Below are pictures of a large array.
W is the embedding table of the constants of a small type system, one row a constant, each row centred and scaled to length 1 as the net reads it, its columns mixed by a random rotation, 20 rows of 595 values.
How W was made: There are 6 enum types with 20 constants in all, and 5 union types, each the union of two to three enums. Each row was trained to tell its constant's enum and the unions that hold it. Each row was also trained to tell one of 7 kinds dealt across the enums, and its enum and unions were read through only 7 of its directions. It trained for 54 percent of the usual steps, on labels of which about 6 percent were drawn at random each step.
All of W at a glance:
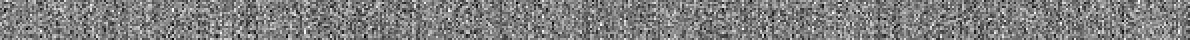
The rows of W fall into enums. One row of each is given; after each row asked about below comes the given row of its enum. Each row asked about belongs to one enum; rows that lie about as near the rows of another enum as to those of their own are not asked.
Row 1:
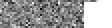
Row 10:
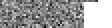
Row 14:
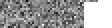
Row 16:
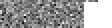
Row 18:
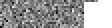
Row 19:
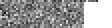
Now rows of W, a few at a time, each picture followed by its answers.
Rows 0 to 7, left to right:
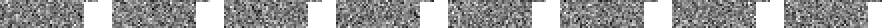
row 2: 16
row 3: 16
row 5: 1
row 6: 18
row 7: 10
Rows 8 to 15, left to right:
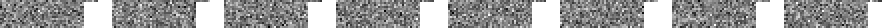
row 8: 16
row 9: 1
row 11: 19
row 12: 19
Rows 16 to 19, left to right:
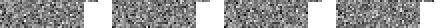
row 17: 18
